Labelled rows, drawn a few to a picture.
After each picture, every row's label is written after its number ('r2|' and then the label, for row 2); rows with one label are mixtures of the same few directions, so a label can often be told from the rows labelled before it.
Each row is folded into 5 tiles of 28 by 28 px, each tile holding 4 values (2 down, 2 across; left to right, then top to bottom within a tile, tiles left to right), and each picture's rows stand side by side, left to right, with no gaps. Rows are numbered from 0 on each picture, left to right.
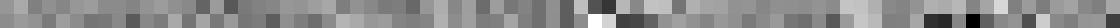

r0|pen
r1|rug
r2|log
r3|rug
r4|log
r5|pen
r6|pen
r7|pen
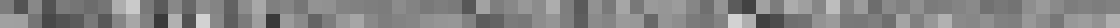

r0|log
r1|rug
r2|log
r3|log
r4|rug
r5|log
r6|pen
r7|pen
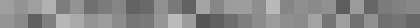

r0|log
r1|log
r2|rug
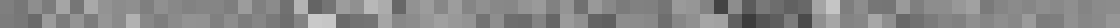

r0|rug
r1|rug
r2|log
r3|pen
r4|log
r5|log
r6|log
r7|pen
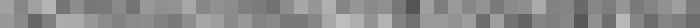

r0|log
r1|log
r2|log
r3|pen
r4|rug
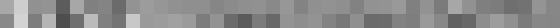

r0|rug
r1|pen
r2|pen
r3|log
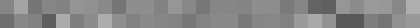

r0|pen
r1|log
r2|log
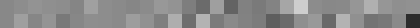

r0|rug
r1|rug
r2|pen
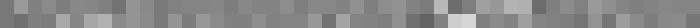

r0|pen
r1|rug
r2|rug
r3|log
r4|rug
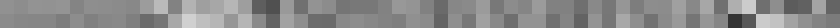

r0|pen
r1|log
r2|log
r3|rug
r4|rug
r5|log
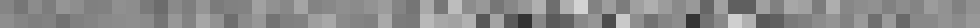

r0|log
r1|rug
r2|log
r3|pen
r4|pen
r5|log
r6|rug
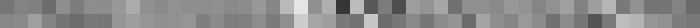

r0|log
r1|pen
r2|rug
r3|pen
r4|log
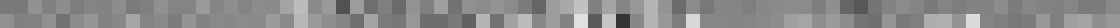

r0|pen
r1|rug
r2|rug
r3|pen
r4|rug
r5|pen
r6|pen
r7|pen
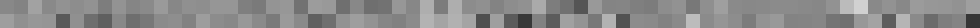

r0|pen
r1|pen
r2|log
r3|pen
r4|pen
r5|pen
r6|pen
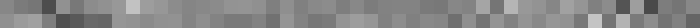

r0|log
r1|pen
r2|log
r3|rug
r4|rug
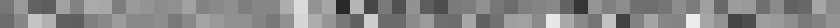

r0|log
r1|log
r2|rug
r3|pen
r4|pen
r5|log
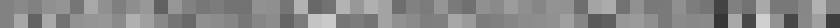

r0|rug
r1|log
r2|log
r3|log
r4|log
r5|rug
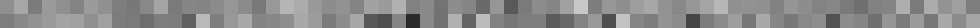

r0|log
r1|pen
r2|pen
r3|rug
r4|pen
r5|pen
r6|rug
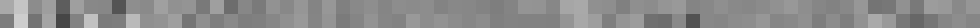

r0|rug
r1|rug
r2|rug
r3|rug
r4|pen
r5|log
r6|log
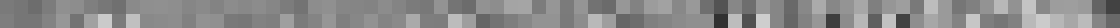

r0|pen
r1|pen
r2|pen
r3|log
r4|log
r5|rug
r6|rug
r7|log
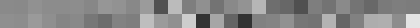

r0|pen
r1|pen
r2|pen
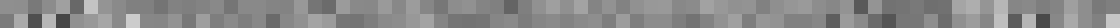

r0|rug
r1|rug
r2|log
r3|log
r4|pen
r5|pen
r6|log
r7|rug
